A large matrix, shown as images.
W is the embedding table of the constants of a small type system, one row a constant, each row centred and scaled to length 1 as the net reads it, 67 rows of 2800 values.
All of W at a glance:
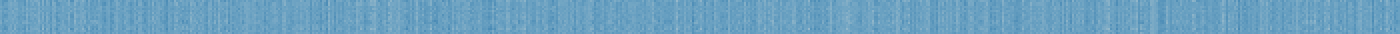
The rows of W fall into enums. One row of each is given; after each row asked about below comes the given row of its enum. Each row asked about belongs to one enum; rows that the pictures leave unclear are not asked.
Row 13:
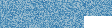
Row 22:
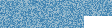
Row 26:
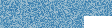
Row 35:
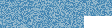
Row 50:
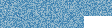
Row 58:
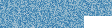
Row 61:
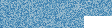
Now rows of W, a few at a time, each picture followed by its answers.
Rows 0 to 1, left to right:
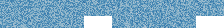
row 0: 35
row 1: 58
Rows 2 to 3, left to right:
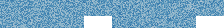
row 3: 61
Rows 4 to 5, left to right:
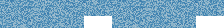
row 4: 35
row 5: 35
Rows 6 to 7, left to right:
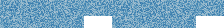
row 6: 26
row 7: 26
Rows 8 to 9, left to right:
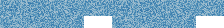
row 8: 26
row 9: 26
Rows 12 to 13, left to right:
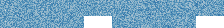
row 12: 50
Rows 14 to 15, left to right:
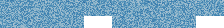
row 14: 35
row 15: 22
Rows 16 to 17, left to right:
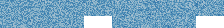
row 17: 13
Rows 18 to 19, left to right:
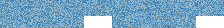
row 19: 13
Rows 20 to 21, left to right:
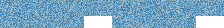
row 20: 50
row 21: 26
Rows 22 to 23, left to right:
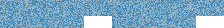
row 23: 61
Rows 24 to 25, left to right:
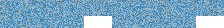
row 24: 22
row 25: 35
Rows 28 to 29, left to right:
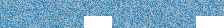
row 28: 13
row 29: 58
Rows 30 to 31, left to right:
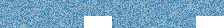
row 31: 61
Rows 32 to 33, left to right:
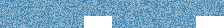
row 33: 22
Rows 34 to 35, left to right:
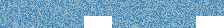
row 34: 58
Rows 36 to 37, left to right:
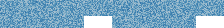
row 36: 22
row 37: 26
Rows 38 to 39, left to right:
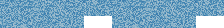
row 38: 35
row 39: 35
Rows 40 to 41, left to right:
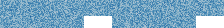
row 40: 26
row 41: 58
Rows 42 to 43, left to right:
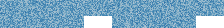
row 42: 22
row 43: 58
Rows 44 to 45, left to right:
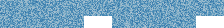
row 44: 22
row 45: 58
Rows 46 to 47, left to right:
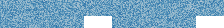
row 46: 13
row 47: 61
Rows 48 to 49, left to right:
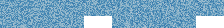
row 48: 35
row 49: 58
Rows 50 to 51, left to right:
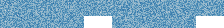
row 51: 26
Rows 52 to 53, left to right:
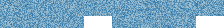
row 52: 50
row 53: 13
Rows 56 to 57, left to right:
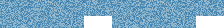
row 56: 35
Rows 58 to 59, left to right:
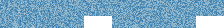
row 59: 35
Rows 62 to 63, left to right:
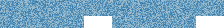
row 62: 22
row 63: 26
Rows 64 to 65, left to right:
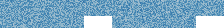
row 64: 35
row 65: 26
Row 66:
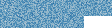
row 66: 50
